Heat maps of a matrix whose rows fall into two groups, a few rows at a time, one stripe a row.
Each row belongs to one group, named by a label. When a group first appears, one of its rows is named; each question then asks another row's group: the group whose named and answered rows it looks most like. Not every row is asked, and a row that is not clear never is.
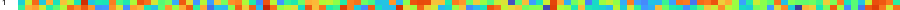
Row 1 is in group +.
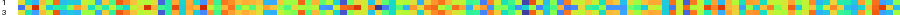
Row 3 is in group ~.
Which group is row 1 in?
~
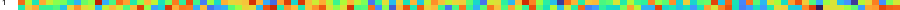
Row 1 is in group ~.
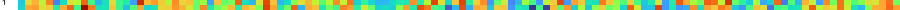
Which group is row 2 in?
+
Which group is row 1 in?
+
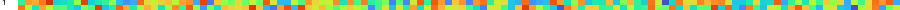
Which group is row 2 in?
~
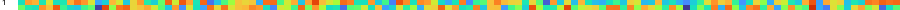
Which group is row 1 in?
+
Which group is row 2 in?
~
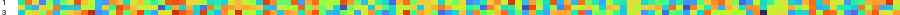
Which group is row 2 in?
~
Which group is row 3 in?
+
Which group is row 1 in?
+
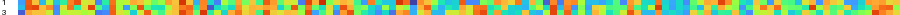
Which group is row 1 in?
+
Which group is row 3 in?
+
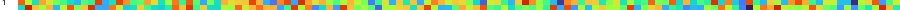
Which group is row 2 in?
+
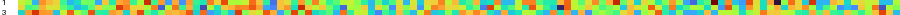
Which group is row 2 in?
~
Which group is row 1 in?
~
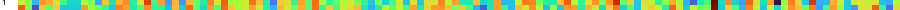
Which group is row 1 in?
~
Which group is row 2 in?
~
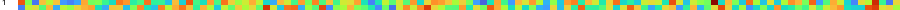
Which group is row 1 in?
~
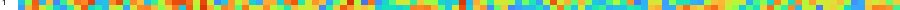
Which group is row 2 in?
+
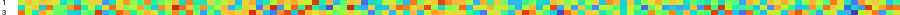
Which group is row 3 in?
~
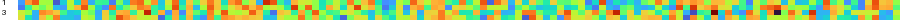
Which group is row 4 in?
~
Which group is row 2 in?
+
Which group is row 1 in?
+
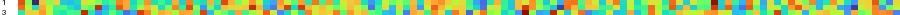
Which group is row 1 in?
~
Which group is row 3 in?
+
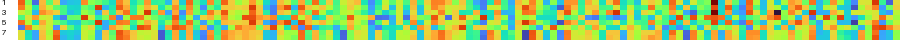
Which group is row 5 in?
~
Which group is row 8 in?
~
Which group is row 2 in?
~
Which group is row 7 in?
~
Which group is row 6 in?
+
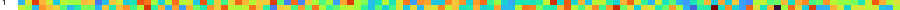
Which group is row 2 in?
~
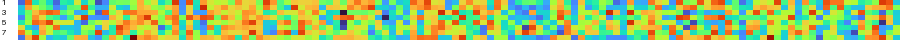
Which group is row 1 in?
+
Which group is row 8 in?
+
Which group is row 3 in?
~
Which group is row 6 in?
~
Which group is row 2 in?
+
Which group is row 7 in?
~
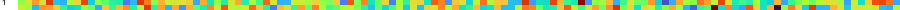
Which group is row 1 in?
+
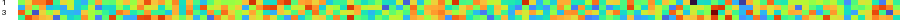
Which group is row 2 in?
+
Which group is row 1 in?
~
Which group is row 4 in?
+
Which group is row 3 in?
~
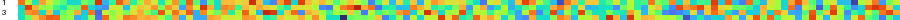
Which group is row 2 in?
+
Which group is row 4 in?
~
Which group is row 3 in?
+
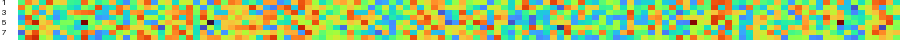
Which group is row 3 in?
+
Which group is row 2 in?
~
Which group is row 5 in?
+
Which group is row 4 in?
+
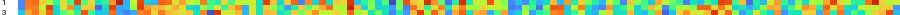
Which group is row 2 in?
+
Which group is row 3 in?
+
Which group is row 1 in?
+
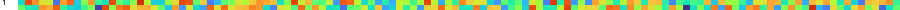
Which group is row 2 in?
~
